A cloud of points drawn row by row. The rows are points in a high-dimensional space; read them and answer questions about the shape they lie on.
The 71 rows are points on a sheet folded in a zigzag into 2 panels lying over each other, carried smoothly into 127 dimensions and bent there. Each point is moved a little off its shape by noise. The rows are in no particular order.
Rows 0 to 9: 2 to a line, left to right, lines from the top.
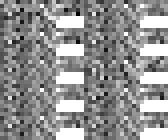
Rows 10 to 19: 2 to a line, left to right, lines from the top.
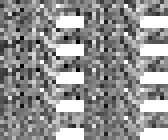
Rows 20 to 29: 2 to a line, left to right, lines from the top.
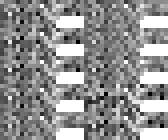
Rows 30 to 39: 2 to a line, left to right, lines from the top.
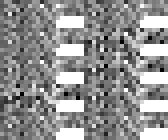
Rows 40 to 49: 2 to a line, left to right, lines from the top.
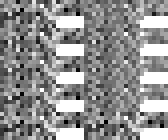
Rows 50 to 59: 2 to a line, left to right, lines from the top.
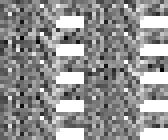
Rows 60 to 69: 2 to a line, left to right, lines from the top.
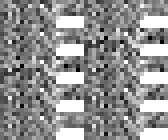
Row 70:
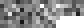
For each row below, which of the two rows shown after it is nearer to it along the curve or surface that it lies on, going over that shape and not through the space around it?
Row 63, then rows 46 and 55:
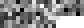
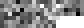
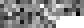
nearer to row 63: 46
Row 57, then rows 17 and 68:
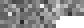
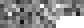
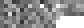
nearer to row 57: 17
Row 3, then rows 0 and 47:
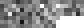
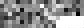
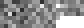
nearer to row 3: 0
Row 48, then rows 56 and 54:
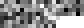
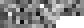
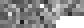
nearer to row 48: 56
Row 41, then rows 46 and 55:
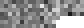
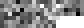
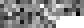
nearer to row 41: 55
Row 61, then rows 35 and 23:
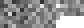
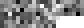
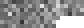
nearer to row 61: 35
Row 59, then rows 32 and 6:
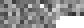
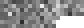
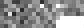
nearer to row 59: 6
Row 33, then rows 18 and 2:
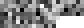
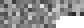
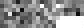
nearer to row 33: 2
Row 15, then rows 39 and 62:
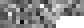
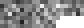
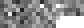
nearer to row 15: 39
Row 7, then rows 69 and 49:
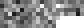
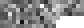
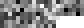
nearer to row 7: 49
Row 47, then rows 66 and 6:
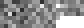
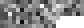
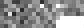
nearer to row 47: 6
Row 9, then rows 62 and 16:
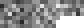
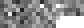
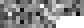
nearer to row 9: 16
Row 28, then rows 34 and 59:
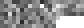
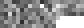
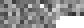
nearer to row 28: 34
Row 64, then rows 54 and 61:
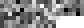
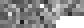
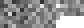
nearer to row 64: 61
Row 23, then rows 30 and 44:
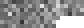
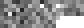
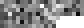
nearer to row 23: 44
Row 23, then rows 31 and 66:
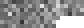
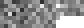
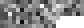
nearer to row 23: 66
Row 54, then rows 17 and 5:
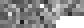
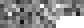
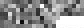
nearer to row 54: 5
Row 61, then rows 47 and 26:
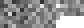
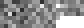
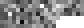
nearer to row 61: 47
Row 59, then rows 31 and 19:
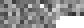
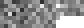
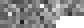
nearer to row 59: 31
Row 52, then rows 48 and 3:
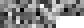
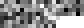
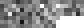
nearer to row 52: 48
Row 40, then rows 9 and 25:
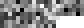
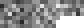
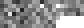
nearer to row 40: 25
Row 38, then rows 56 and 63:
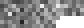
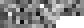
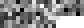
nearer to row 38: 56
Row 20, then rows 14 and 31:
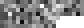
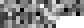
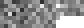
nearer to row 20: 14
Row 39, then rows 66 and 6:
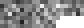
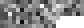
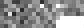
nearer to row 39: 66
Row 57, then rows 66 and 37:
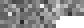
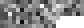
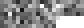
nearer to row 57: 66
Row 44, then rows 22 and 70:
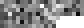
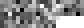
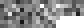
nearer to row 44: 70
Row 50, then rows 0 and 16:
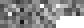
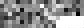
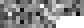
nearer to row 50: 16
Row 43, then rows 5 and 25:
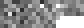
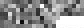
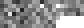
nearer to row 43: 25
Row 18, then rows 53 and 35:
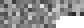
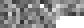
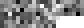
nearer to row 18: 53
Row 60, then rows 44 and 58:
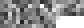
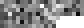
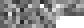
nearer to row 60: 58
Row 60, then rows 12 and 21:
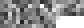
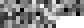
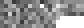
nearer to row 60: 21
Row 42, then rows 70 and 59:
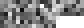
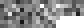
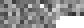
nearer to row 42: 59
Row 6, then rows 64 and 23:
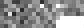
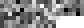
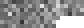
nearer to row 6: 64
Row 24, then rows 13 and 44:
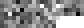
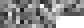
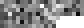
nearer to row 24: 13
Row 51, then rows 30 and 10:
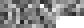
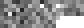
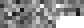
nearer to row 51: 30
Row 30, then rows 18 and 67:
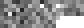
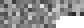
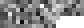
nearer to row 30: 18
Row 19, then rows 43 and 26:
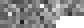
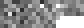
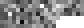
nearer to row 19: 26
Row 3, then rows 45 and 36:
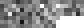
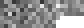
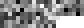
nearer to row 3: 36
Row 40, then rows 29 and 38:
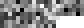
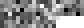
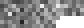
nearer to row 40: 29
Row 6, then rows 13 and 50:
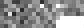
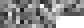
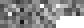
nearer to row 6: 13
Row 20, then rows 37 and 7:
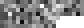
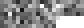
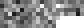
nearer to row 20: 37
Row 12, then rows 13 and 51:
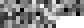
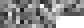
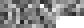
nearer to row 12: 13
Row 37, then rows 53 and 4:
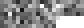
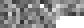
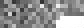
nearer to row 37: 53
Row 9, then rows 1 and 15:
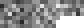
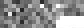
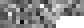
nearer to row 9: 15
